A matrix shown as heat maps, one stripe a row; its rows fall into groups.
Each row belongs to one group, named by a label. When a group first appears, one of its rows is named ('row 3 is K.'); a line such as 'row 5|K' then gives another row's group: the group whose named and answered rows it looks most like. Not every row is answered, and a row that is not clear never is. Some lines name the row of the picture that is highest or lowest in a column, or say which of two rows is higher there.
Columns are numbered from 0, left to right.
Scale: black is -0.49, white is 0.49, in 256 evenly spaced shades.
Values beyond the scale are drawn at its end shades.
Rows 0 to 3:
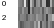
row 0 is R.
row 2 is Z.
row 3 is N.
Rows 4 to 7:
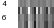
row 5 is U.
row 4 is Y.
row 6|U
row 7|U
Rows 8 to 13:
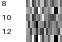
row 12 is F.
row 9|R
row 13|R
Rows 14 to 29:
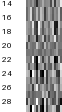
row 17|R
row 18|R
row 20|U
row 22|R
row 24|F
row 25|F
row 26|Y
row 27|N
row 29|F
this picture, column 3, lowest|26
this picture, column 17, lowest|28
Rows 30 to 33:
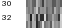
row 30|U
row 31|Y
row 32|F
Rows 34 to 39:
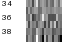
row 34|Y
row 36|N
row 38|U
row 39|U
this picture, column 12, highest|37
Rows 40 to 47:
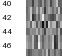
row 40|Y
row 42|N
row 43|F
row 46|R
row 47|N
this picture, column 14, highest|43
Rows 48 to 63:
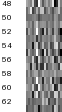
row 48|R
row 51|Y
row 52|U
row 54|Y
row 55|U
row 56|R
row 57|F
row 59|U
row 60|R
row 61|Y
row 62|N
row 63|Y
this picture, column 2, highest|49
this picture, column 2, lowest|57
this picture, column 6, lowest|63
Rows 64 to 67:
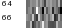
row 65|U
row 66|R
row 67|N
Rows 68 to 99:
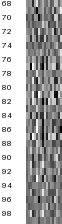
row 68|Y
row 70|Y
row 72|R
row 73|F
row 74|Y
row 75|Z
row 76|F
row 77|F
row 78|U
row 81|R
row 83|U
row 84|F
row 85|U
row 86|U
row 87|F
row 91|N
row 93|U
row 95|N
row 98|N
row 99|Y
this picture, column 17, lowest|86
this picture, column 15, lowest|81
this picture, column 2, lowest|77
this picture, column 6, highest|81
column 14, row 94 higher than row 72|Yes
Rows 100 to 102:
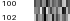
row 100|Y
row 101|R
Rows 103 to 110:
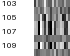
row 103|U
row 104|U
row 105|R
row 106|F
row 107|F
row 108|Y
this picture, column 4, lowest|105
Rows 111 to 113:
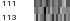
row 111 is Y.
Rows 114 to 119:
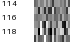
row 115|F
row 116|Y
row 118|F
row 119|U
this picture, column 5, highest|119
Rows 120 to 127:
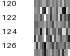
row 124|Y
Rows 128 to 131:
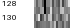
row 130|N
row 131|N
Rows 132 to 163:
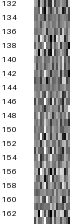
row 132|F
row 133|R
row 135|Y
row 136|Y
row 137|F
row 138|U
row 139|F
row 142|U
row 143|Y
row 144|Y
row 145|R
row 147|Z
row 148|N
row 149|U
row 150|U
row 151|R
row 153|U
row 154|N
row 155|Y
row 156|F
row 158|Y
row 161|N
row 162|F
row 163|U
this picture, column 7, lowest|139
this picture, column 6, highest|160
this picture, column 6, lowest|143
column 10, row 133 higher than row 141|Yes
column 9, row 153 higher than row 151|Yes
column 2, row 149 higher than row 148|No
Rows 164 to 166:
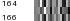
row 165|U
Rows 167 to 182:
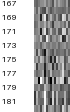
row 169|Y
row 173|Y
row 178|F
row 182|Y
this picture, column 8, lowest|178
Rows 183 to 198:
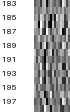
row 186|F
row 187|R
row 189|Y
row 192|R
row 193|F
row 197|Y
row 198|U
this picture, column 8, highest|196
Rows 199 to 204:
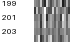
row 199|R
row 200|U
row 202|Y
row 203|Y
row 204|N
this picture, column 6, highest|199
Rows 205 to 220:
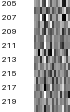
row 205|R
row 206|Y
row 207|R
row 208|Z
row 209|R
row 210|U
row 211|U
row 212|F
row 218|U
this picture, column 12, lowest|206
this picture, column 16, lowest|212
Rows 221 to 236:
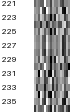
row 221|U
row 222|R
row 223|F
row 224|Y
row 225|F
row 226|R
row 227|R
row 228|R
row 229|F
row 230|U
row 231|F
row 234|F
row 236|U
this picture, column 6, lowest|224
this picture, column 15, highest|224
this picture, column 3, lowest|224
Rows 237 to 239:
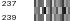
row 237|U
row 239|U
